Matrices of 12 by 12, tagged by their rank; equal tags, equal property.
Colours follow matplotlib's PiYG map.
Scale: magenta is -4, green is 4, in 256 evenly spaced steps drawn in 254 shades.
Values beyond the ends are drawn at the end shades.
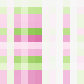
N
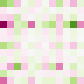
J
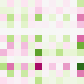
J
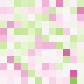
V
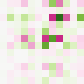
J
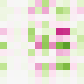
J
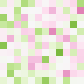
V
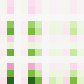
N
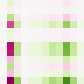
N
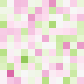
V
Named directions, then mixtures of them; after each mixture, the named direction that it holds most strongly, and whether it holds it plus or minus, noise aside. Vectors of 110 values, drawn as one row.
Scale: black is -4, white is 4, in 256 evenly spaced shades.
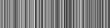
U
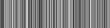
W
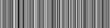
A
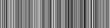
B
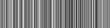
A, minus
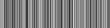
W, minus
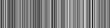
B, minus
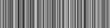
A, plus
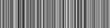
U, minus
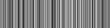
A, plus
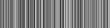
U, minus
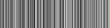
U, minus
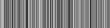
W, minus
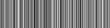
A, minus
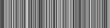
W, plus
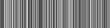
W, plus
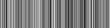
B, plus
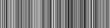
B, plus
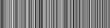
W, plus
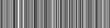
A, minus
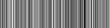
B, plus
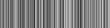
U, minus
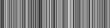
W, plus
